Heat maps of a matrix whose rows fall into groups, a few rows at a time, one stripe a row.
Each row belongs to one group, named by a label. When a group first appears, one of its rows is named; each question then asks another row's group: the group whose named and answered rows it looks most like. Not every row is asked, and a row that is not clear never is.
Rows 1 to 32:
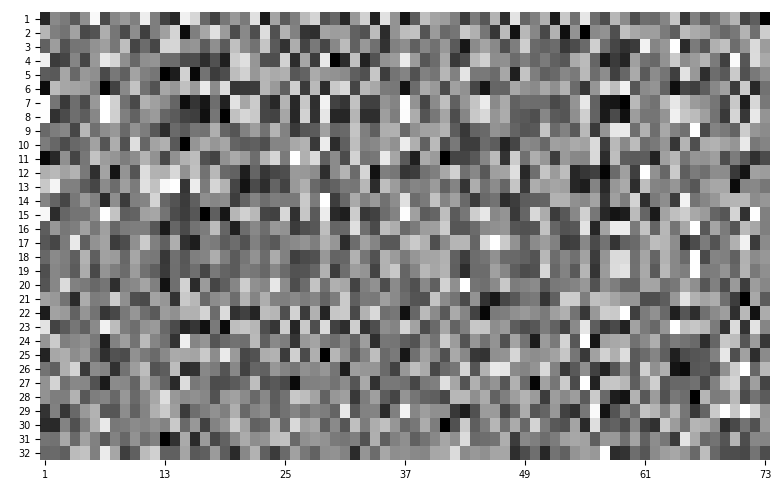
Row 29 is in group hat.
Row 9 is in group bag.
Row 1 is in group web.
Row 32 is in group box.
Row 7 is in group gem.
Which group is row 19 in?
bag
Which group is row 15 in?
gem
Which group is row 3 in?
hat
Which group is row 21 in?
box
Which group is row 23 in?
gem
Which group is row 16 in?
bag
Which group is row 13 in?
hat
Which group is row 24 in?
web
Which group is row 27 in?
web
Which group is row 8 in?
gem
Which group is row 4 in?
gem
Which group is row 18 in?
bag
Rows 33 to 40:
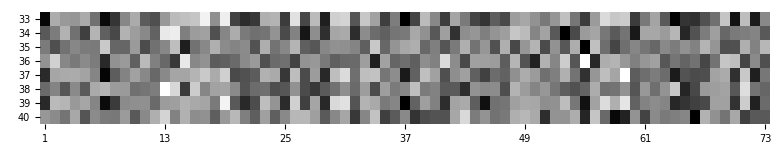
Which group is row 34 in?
hat
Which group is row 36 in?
web
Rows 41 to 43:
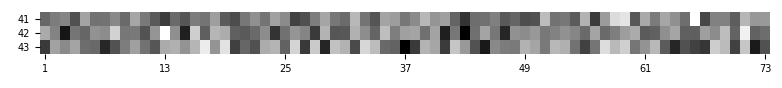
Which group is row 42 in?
hat
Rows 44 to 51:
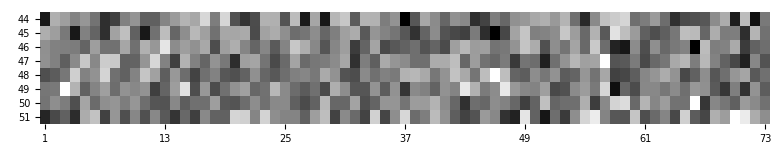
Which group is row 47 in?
box
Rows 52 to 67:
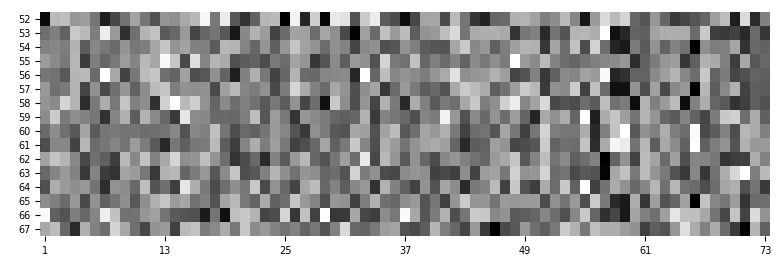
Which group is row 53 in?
box
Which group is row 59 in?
web
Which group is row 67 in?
box
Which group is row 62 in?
hat
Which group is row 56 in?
box
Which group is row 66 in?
gem
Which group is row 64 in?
web
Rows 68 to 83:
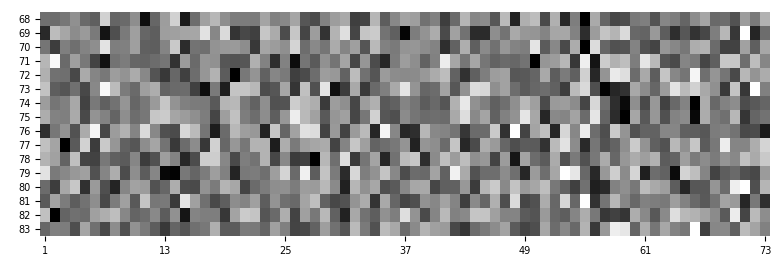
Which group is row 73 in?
gem
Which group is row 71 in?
web
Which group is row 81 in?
web
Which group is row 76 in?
web
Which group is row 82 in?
gem
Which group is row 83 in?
bag
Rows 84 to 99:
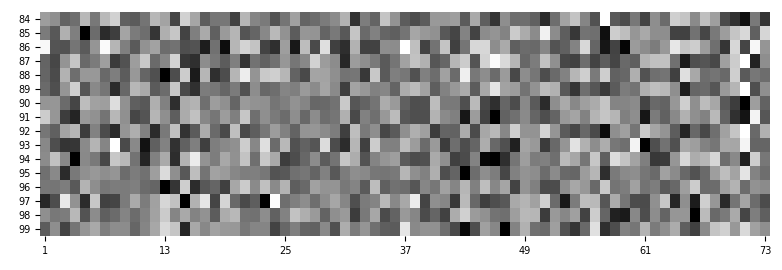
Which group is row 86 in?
gem
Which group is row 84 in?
box
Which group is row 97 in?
hat
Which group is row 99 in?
hat
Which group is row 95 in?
hat
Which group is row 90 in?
box
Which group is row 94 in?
box
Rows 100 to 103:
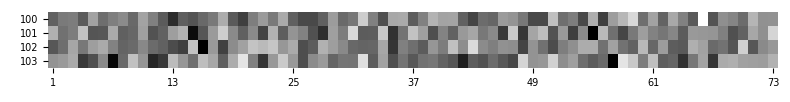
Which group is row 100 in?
bag
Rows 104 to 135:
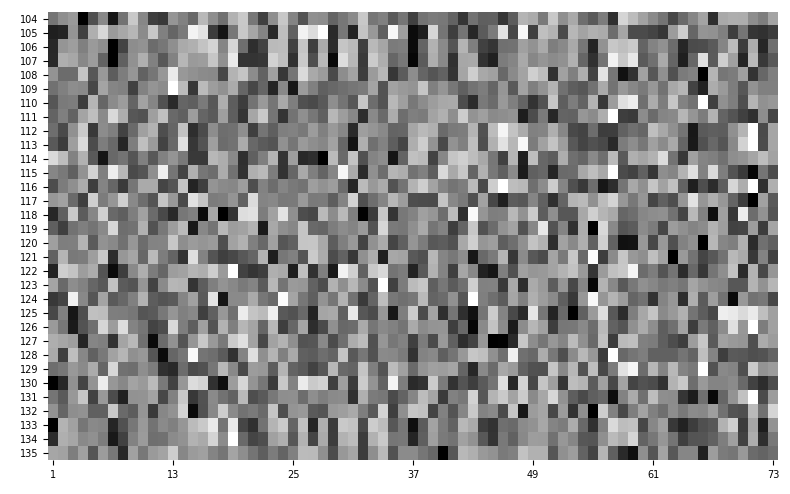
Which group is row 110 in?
bag
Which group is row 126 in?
hat
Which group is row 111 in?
box
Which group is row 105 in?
web
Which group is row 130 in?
web
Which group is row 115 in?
box
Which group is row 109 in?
hat
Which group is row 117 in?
box
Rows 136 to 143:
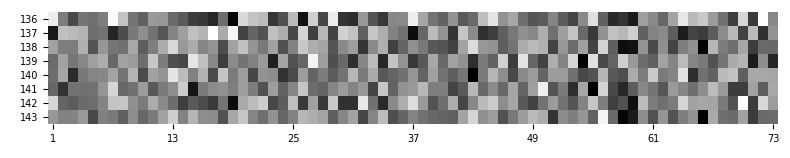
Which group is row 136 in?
gem
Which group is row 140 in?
hat
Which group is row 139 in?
web
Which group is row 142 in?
gem
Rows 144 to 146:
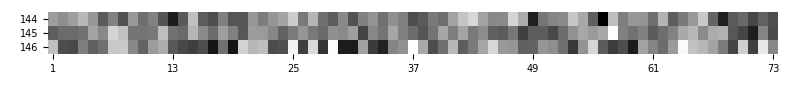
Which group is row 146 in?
gem
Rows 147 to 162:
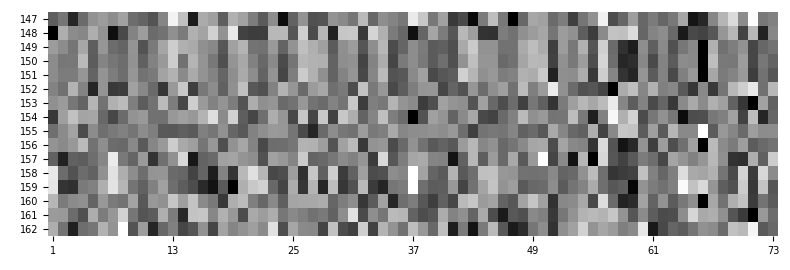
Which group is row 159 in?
gem
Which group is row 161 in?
box
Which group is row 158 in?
gem
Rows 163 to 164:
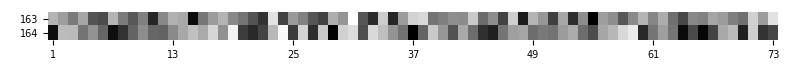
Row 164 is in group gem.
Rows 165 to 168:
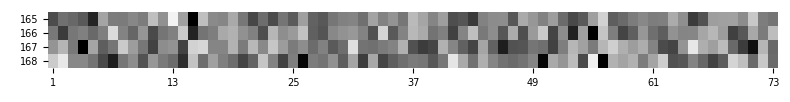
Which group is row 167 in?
box
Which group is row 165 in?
hat
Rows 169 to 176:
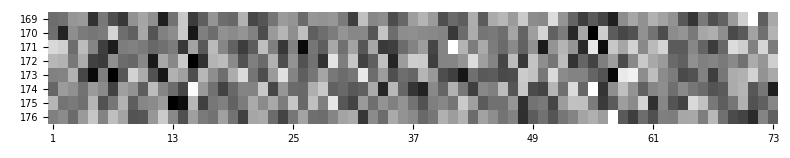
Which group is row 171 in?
web
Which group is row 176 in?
box
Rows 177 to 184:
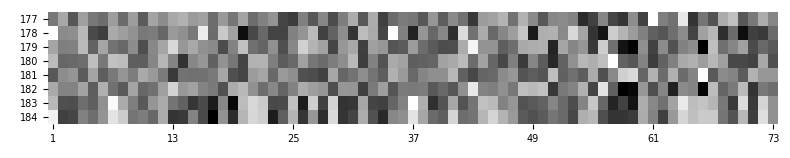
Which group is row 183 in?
gem
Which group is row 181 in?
bag
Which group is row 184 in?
gem
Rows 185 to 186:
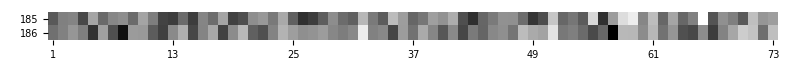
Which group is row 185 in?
bag
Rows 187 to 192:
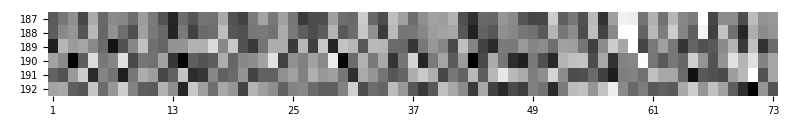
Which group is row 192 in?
box
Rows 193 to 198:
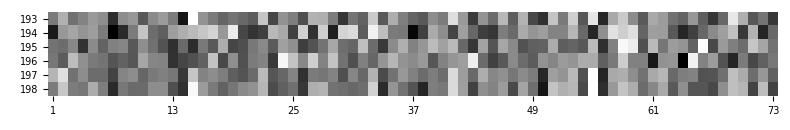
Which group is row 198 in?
web
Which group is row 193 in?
web
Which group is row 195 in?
bag
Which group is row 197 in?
web
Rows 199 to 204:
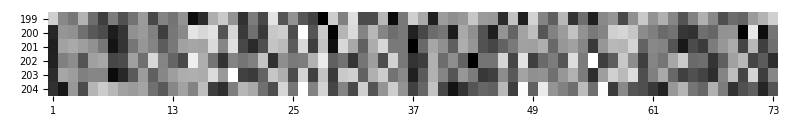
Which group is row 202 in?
web
